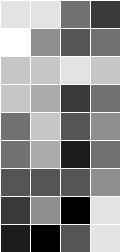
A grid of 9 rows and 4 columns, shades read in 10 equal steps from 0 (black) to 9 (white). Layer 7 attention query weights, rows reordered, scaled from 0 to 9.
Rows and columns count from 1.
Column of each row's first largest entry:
1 1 3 1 2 2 4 4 4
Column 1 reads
8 9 7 7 4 4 3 2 1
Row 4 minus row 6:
3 0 1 0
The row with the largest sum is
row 3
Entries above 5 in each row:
2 1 4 2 1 1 0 1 1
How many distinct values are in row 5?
4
